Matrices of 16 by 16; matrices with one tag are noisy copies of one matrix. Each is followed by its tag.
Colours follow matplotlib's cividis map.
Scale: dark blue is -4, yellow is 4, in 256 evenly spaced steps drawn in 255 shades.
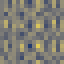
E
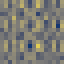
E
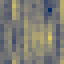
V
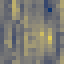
V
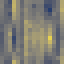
V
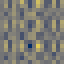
E
